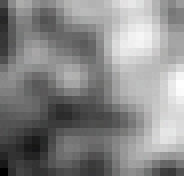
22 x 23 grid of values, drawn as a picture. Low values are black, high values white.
Grain: blotchy. Slope: up to the top right. Ninth with the lowest average: bottom left. Lone odd cells: none.
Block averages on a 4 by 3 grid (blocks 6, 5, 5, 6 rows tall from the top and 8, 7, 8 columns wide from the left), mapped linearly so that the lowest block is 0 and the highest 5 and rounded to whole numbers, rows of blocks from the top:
2 4 5 | 3 3 5 | 1 1 5 | 0 1 4
